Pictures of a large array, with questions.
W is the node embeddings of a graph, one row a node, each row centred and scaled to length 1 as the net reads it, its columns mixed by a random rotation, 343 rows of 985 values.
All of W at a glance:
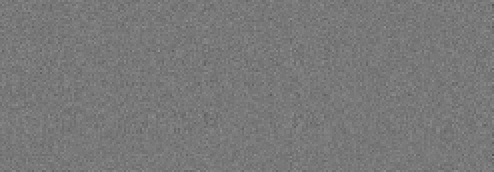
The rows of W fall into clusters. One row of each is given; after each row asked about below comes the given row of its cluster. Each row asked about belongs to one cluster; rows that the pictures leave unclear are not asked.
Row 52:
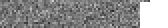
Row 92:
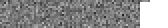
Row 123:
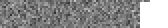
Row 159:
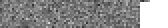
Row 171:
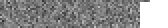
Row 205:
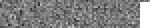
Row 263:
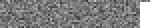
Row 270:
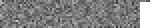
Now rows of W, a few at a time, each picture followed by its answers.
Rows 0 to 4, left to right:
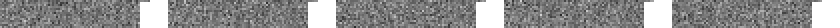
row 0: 123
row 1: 92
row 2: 263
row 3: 92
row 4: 205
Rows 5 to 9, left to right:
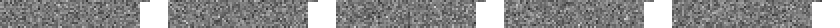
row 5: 263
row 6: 270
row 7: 171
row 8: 123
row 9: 52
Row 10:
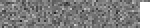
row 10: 123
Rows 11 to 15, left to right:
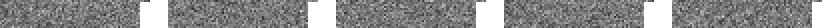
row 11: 52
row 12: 123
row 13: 263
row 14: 52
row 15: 270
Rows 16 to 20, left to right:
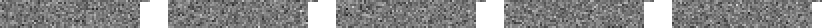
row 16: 205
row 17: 123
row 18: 123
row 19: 270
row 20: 263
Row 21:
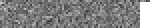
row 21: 270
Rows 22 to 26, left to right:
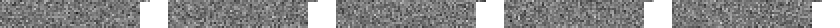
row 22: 263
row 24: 52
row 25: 205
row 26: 159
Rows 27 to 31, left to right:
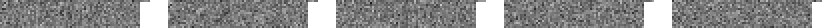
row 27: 92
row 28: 270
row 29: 92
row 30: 205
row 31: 263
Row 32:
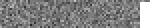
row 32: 123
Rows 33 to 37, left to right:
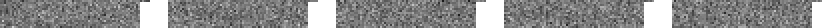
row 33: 52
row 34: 171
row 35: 92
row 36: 171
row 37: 205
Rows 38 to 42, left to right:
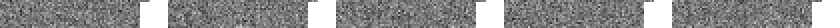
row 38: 205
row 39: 205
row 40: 171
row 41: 263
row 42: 171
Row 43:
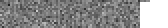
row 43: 92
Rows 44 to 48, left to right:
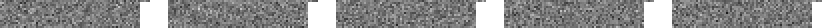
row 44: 270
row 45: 52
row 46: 263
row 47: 123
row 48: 123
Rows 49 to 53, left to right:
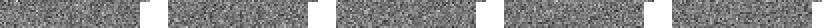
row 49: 92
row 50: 171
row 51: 270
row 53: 263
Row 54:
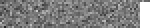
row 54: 52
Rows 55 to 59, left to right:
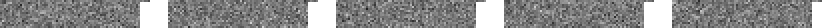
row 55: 52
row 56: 171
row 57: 205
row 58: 52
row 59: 270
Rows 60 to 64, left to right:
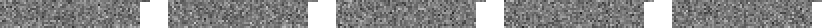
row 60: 171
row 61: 171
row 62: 123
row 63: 263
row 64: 171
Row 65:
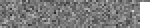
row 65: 123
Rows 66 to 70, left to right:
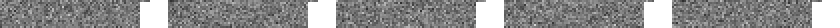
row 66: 270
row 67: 52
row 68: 205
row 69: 52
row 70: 270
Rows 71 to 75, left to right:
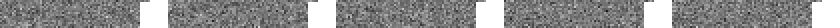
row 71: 171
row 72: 123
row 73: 205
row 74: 263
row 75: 263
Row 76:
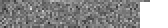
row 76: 52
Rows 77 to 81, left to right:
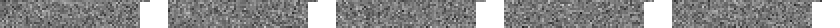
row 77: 52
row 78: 159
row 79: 171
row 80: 263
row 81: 52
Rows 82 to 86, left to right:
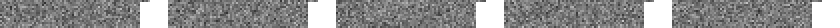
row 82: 171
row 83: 270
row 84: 52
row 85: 171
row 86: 270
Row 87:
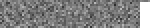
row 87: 171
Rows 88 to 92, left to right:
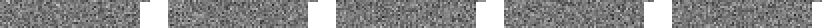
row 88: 263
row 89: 123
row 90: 92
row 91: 123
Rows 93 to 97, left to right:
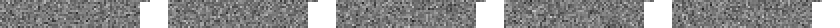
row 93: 263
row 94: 270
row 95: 205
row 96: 270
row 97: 205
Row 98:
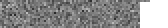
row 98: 123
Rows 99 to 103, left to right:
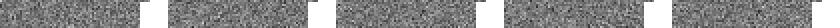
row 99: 205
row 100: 270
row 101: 270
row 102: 159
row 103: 270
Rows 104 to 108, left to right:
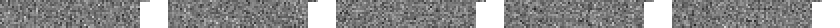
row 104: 92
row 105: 159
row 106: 263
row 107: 205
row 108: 205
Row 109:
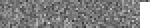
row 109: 159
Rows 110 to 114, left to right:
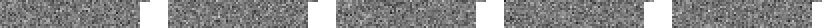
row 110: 123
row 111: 270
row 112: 123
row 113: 263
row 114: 92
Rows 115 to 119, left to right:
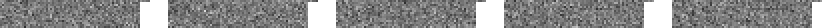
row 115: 270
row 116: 52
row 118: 205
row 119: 205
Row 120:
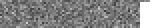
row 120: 171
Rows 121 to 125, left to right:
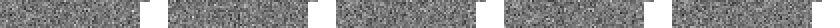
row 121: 123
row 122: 92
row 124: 123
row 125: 123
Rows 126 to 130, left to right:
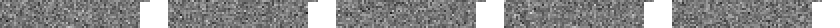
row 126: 205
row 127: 263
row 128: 123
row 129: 205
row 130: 263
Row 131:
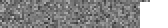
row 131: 263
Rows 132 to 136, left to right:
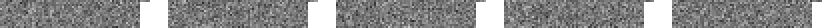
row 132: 270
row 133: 92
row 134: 205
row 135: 171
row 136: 270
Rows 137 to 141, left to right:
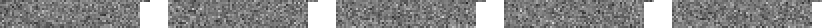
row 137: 52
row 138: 270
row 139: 171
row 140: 159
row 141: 171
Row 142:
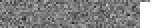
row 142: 263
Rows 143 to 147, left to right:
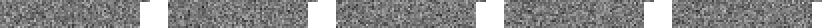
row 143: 171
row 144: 205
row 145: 52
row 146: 270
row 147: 270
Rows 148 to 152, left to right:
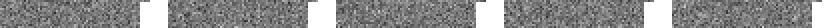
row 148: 123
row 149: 205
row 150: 52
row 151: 171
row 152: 123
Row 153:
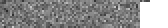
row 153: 52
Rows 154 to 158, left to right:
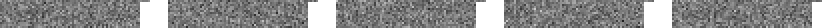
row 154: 171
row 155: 159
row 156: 205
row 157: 52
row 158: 171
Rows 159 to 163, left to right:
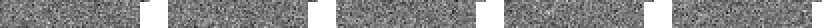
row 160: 159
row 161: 123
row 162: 52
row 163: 123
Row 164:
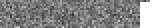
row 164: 171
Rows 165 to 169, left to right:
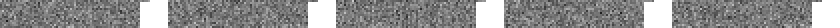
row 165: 205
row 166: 171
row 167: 92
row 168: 123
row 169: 171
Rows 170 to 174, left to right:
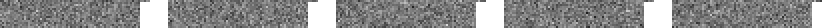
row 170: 92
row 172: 52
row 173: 159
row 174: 52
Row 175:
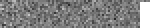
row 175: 123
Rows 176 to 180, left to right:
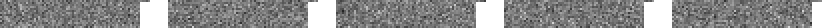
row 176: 171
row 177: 263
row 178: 52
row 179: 159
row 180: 171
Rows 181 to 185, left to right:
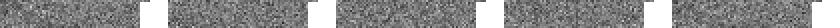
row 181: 52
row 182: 263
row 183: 270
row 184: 171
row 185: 52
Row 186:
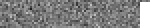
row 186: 205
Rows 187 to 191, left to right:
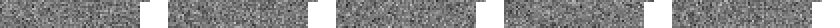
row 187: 159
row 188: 205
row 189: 205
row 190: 52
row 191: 205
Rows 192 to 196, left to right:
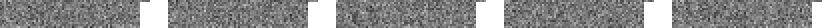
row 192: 171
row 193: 92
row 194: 205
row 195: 270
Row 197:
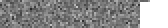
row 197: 205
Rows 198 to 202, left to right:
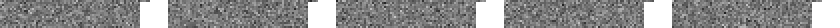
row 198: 270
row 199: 159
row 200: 263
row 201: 270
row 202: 205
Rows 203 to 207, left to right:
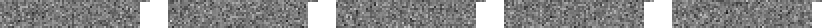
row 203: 171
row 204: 52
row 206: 92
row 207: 123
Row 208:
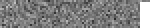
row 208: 123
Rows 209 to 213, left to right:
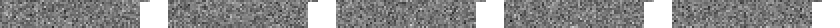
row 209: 159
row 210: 52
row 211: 123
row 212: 205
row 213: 171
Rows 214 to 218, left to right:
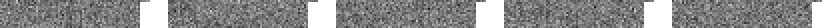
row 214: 92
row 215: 52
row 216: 205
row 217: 171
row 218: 263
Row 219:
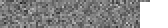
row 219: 270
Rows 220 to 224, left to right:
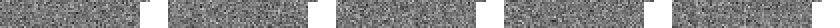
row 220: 263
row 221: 159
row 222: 270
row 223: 270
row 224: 205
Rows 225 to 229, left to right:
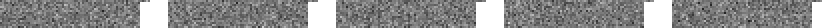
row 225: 263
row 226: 171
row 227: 171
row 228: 123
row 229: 205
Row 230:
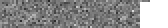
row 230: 123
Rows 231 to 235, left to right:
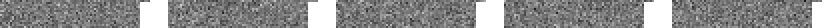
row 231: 263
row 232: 123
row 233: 205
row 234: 205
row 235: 92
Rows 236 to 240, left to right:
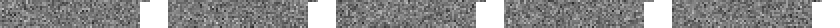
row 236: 123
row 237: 159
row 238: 52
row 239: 123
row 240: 159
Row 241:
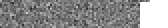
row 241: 205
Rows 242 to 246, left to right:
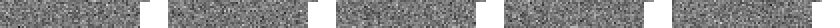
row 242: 263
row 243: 123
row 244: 171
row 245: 205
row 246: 159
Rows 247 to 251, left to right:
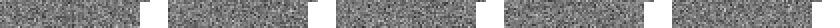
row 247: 171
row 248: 159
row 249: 159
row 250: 123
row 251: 270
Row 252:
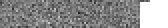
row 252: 159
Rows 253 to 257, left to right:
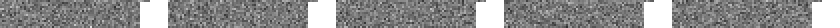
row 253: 123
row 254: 205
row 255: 263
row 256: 52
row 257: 263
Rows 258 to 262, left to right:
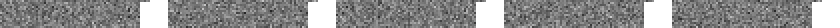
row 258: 171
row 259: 263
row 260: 171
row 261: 171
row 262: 263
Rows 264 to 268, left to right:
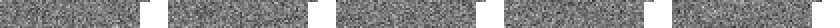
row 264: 171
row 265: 171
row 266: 263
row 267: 123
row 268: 52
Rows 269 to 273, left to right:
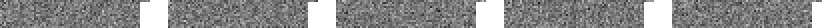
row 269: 92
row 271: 263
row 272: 92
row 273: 123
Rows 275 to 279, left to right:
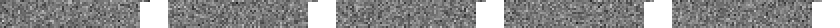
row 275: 52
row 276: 123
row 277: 171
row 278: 263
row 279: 92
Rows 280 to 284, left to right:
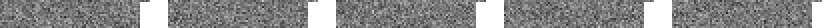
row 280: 159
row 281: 263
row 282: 52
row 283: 171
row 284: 123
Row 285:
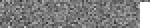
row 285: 263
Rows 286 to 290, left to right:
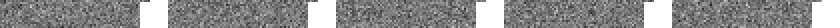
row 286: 52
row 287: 270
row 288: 171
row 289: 270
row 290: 205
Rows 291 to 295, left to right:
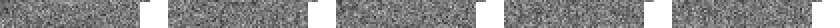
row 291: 52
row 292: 123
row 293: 52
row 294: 171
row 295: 171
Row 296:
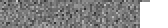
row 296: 92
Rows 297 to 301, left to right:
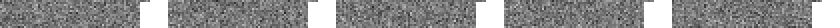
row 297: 263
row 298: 123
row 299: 171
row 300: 123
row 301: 159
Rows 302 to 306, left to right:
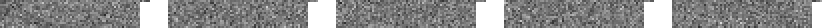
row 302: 52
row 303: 171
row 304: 92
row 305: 270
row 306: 159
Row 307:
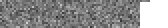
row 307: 171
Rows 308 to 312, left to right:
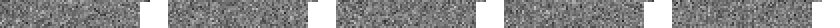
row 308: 52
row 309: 123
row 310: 270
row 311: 52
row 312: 92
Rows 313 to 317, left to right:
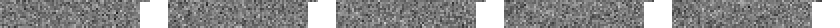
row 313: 123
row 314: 205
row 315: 159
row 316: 52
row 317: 52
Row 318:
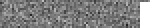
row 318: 159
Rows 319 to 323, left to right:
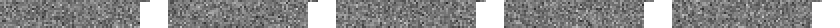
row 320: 52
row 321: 159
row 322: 205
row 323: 205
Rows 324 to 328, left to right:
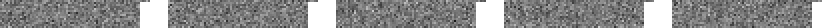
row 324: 263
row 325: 270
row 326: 52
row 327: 171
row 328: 92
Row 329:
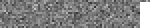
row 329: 263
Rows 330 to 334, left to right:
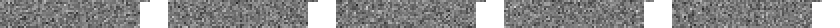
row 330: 263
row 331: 171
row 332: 52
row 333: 123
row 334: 205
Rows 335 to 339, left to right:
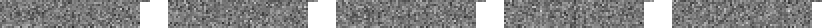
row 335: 171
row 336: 92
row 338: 92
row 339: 270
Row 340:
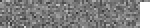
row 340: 263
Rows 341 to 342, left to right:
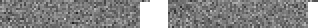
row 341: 263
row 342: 52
